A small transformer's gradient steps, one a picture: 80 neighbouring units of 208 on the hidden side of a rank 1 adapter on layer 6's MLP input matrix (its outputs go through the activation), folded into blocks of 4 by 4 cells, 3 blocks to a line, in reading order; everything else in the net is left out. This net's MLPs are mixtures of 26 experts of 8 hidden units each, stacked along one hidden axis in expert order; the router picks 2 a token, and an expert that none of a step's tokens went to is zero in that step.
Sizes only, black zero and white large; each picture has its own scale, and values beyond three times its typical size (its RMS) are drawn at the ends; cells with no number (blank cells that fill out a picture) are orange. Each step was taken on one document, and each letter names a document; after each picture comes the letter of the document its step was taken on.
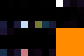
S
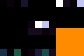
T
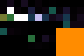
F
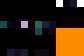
S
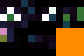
F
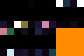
S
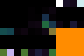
S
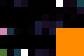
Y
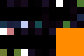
Y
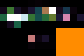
F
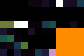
S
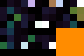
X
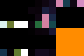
Y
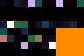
X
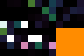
X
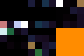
S
